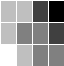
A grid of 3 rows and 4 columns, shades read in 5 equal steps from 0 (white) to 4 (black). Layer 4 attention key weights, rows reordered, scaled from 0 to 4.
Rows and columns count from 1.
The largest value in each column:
1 2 3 4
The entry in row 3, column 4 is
2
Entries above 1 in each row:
2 3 2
